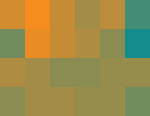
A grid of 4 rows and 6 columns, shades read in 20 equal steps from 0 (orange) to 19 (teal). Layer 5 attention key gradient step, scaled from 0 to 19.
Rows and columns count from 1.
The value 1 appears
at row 2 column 2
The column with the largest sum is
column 6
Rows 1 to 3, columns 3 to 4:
4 7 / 4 6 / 9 9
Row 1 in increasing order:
0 3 4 5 7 15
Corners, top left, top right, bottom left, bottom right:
3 15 9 11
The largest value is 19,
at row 2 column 6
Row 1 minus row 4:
-6 -7 -3 -1 -3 4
